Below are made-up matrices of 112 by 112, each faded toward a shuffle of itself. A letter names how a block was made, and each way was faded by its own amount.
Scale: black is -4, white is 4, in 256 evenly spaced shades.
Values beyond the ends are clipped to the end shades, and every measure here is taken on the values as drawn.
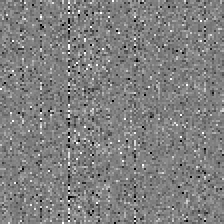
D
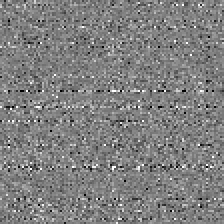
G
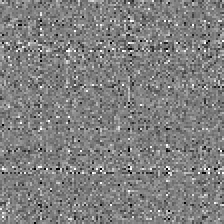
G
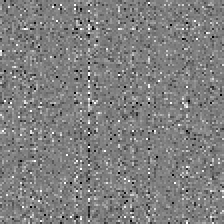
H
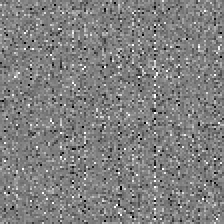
D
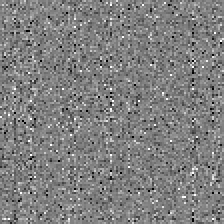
D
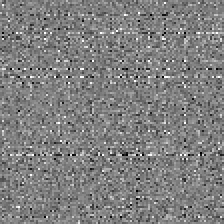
G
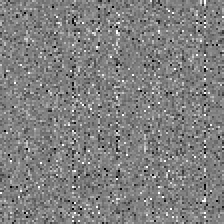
D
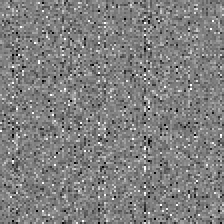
D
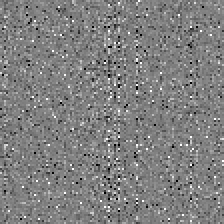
D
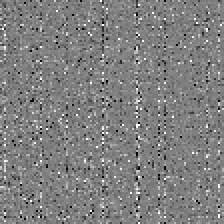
H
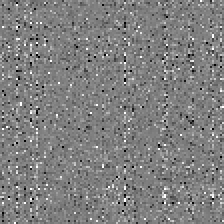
H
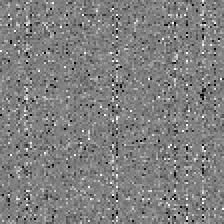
H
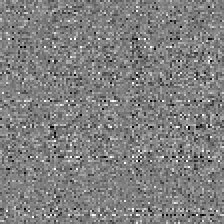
G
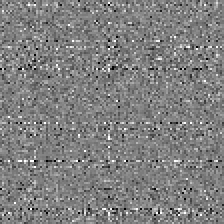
G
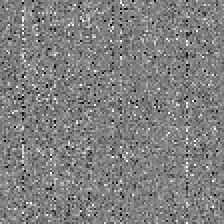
D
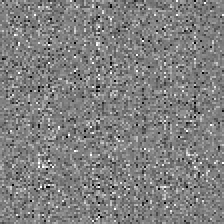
D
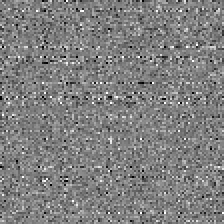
G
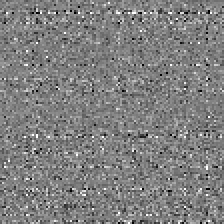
G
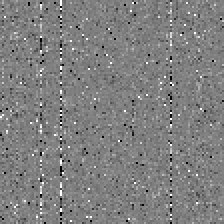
D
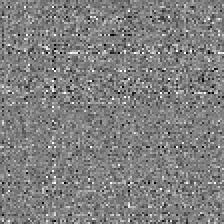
G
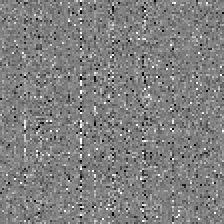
D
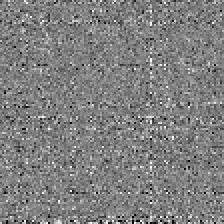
G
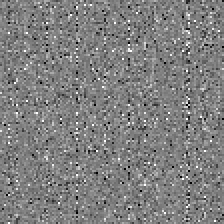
D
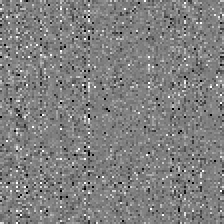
H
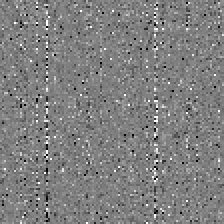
H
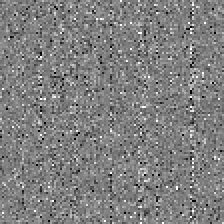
D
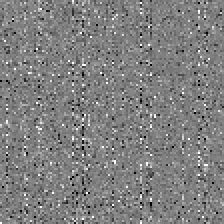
H
